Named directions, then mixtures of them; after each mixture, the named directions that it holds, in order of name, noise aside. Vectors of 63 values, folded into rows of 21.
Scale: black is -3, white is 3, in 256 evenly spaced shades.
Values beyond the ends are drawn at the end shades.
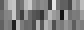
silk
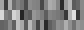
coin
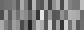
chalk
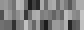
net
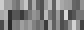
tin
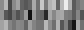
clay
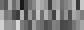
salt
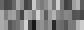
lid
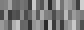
chalk, salt, tin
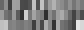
clay, lid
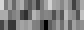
coin, net, tin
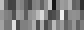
silk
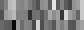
net, silk
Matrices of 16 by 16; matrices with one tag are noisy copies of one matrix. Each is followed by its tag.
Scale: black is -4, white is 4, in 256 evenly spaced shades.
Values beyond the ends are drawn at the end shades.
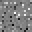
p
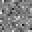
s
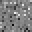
p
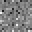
s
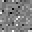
s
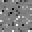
s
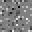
s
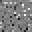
p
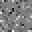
s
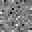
s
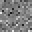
s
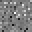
p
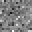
s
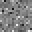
s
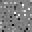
p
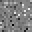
p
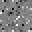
s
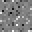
s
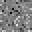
s
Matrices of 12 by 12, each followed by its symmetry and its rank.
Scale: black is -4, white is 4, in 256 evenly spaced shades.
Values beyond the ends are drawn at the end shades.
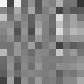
neither, rank two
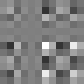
symmetric, rank one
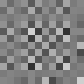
symmetric, rank two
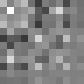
symmetric, rank two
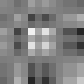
symmetric, rank one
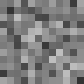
symmetric, full rank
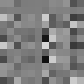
neither, rank two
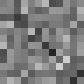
symmetric, full rank
